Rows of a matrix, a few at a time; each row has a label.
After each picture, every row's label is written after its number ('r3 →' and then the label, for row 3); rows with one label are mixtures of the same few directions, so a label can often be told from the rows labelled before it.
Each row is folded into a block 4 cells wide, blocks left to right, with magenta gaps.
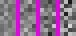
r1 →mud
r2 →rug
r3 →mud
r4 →mud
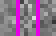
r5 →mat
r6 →mud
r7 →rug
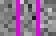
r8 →mud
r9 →mud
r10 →rug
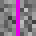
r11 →mat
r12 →mat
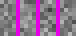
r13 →mud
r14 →mat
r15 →rug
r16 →mat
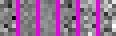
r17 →mud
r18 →mud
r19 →mat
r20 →mud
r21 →mud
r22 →rug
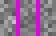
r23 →mat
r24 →rug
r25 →mud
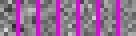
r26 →rug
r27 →mat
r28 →rug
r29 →mud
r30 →mud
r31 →mat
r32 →mud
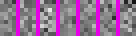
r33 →rug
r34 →mat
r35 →rug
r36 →mat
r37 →rug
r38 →mud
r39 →rug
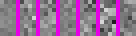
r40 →rug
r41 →mud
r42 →rug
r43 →mud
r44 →rug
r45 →mat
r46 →mat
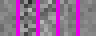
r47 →mat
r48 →mud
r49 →rug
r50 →mud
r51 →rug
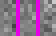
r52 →rug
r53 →mud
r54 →rug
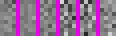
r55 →rug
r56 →mud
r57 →mud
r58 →mud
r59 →mud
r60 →mud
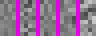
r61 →mud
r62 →mud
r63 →mud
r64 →mat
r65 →rug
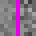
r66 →mat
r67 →mud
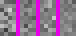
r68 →rug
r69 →mud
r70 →mud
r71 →rug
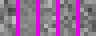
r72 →mat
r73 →rug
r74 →mud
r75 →mud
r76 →rug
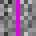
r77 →mud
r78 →mud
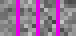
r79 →rug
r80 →mud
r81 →mat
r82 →mat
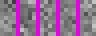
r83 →rug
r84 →mat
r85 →mud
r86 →mat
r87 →rug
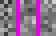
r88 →mud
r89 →mat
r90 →rug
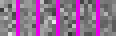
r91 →mud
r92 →mud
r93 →mat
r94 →mud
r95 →mud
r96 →rug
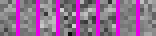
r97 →rug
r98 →rug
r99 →rug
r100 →mud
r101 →rug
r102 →rug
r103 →rug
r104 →mud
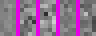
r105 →mat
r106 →mat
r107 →rug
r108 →mud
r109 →rug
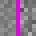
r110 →mud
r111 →mat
